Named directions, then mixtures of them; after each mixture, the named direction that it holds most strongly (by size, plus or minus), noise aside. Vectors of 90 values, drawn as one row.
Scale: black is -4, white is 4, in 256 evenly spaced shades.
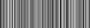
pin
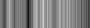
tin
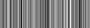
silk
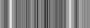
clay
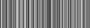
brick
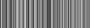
brick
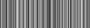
brick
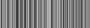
brick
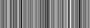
silk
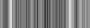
clay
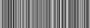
pin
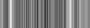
clay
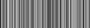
pin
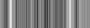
clay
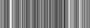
clay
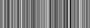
silk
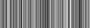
silk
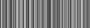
brick
